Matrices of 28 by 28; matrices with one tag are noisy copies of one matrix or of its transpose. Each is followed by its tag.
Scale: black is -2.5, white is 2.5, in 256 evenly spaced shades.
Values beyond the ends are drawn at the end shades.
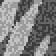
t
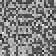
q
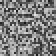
q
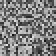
q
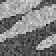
t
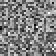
q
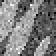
t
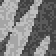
t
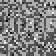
q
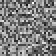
q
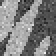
t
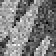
t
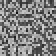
q
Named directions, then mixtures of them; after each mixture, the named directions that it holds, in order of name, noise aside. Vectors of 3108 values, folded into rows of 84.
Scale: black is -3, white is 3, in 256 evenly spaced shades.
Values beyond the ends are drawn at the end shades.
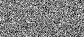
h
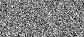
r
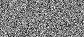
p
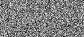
h, p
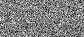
h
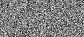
p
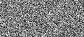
h, r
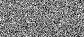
h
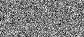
h, r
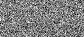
h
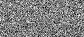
h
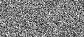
h, r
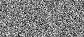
r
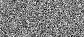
h, p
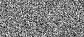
h, r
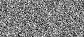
r
